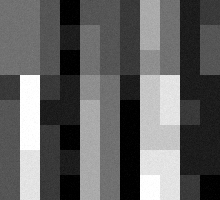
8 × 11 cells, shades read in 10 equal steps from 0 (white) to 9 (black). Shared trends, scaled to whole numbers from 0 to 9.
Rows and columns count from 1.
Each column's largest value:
7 5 8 9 6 6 9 4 5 8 9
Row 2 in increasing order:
3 5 5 5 5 6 6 6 7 8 8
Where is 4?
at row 3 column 8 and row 4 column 5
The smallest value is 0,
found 4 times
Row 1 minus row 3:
0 0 0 0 1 0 0 -1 0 0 1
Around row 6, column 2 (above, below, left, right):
0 1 6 7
